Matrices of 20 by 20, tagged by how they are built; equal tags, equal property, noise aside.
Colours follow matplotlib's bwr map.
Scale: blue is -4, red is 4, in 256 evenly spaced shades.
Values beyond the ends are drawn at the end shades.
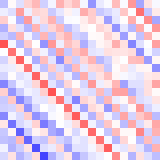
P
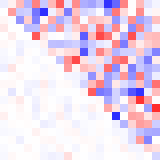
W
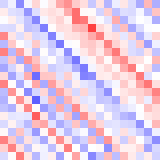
P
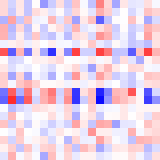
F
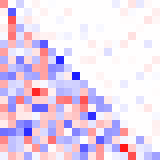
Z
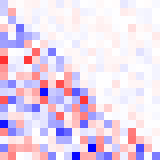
Z
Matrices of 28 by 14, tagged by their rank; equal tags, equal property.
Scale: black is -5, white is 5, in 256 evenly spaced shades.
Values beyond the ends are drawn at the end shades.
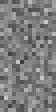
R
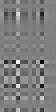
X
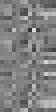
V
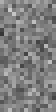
R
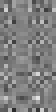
V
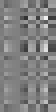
X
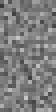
R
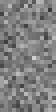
R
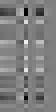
X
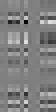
X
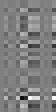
X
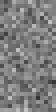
R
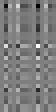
X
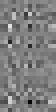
V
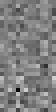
V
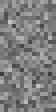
R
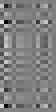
X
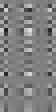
X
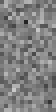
R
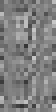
V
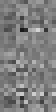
V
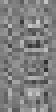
V
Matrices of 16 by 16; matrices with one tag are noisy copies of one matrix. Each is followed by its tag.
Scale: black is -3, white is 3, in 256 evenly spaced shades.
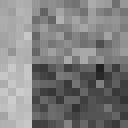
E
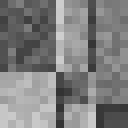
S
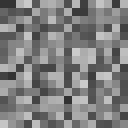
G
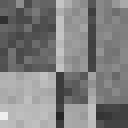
S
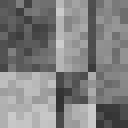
S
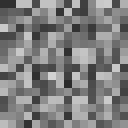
G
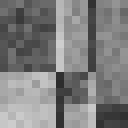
S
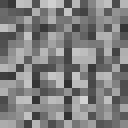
G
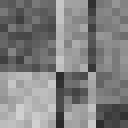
S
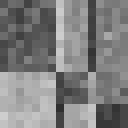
S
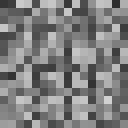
G
